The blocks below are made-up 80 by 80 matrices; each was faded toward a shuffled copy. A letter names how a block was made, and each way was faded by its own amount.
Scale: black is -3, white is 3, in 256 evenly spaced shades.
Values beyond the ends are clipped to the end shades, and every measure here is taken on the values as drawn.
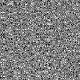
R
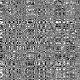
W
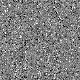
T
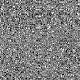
R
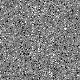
T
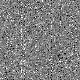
T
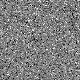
T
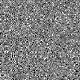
R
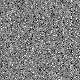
T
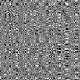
W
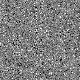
T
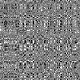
W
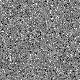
T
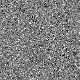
T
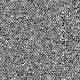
T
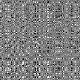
W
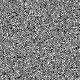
T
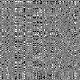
W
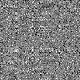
R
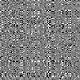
W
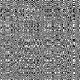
W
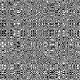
W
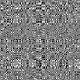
W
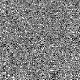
R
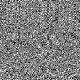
R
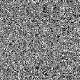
R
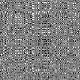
W
